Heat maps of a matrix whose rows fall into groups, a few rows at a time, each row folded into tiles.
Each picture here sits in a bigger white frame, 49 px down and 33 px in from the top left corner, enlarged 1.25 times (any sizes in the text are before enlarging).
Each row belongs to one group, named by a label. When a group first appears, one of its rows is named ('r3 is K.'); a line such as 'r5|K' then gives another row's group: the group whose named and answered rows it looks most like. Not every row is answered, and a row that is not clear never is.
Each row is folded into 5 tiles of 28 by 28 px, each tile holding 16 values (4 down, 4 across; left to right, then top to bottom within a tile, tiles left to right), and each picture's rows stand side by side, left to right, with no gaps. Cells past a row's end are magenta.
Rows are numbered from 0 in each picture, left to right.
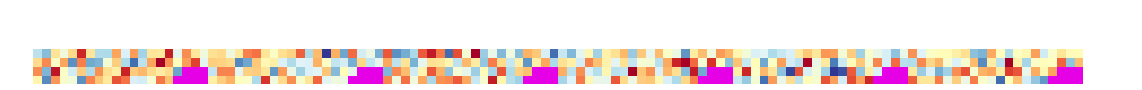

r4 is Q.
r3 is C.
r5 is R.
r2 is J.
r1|J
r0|C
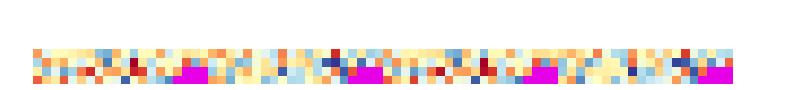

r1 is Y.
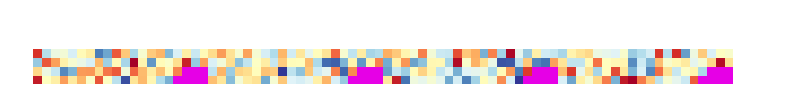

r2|Y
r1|Y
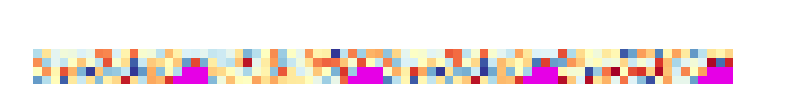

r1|C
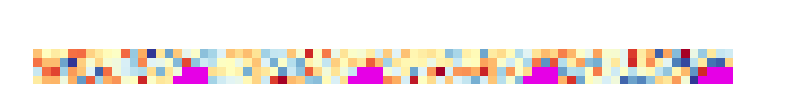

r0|J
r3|Y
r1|C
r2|R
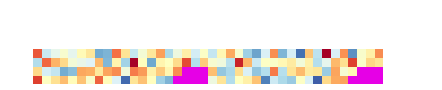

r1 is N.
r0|R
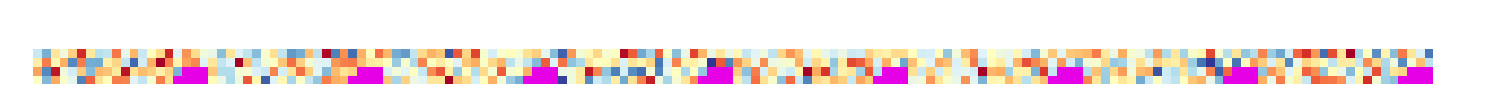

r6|Y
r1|N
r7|J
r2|J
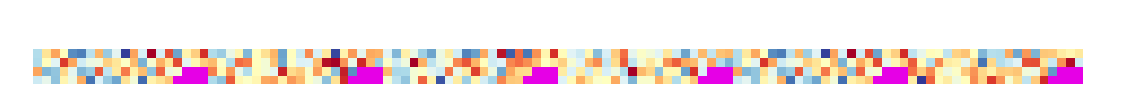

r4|N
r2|N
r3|C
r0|N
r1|C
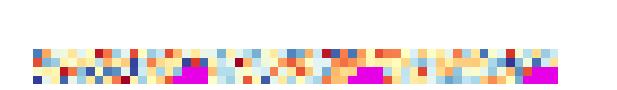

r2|Y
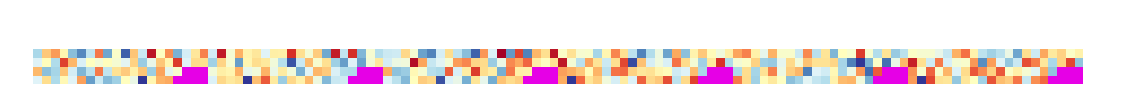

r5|C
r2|N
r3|C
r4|Y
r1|J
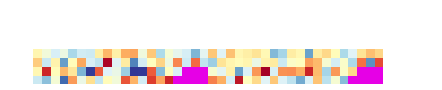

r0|Q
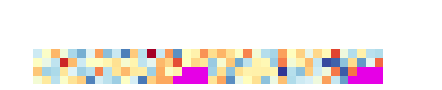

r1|Y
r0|N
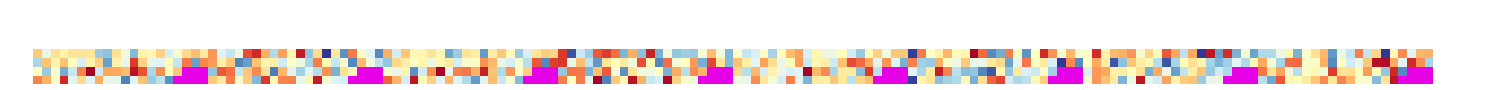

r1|J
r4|C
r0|R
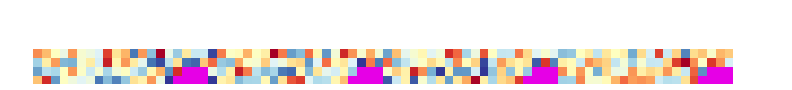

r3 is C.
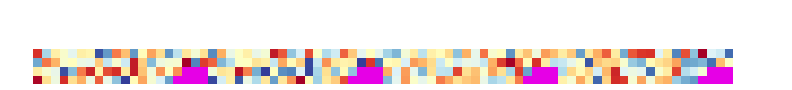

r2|C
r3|J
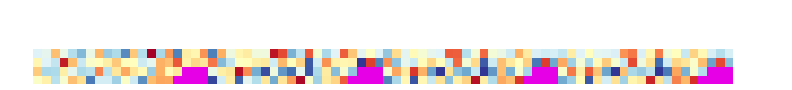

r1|Q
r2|Q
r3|Q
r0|N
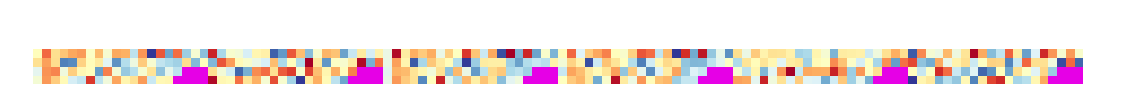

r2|J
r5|Q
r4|R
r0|J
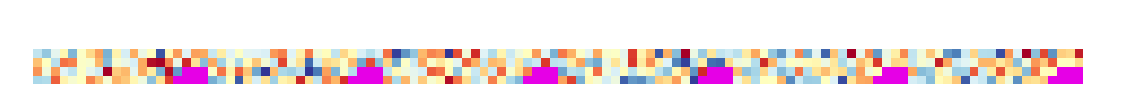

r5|N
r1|Q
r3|Y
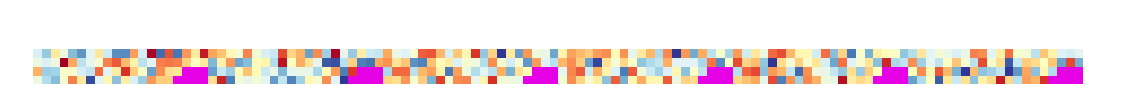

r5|Q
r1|Y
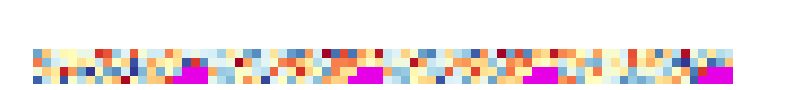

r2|N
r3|Y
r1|N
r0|Q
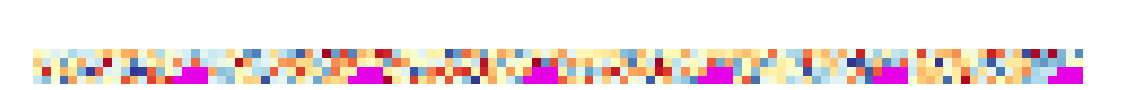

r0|Q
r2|R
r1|N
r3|R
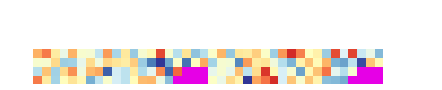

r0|Y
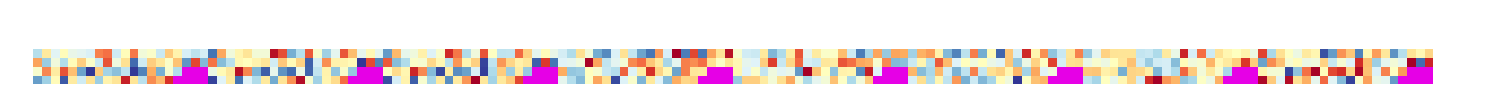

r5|N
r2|Q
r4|C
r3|N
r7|R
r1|Q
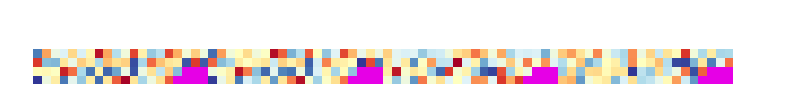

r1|Q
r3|Y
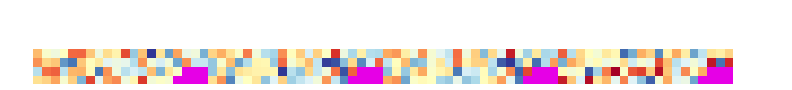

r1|Y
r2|Y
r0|J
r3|R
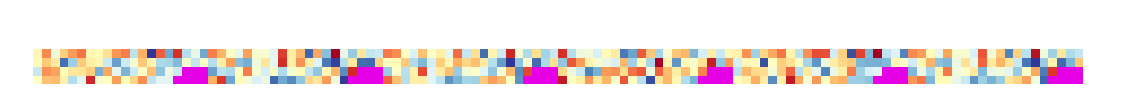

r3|R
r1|Y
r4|J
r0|J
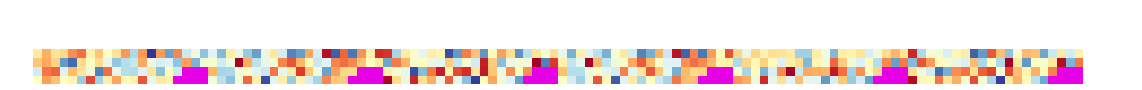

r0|J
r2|R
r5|R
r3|N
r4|R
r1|N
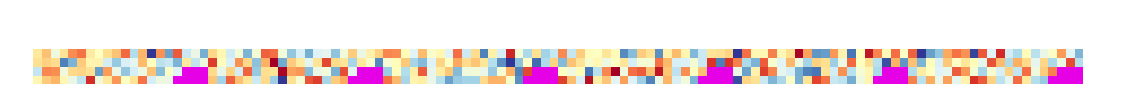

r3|R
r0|J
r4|Q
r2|Y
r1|C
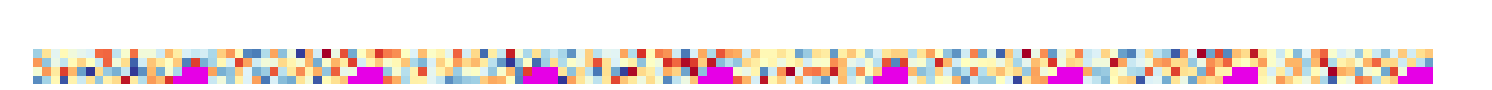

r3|C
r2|Y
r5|N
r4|R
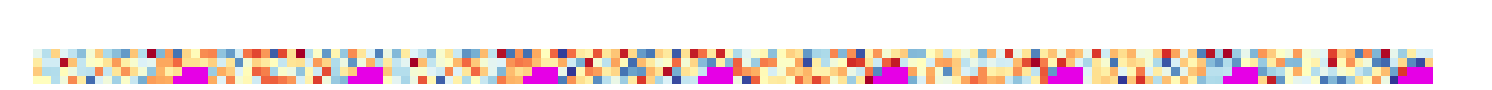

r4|C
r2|N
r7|Y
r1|J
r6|J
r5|C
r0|N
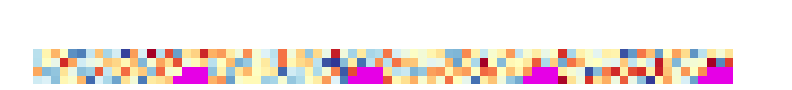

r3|R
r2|R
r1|Y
